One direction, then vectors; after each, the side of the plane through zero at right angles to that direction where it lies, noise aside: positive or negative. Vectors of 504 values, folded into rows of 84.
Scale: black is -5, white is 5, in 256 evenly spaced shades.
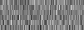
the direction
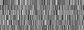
negative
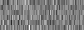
negative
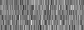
positive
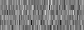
negative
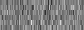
positive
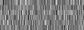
negative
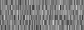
positive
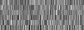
positive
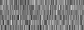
positive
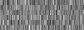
negative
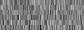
positive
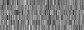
negative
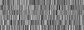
negative
